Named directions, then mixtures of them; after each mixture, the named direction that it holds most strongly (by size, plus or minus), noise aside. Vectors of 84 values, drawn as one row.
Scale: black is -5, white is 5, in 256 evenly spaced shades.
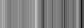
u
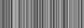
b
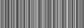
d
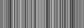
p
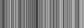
u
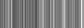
u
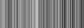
u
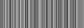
d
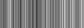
p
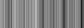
u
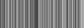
d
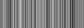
p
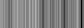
u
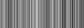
p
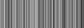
d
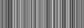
p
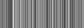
p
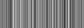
p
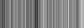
u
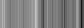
u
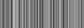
b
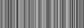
d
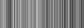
p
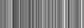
b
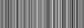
d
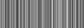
d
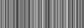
d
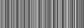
d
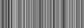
b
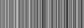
d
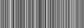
p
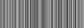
d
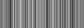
p
